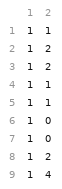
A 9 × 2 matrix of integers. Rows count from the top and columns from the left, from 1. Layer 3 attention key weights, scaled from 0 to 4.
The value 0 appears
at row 6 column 2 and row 7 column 2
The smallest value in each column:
1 0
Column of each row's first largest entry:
1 2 2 1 1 1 1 2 2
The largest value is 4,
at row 9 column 2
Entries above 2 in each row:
0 0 0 0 0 0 0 0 1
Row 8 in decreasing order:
2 1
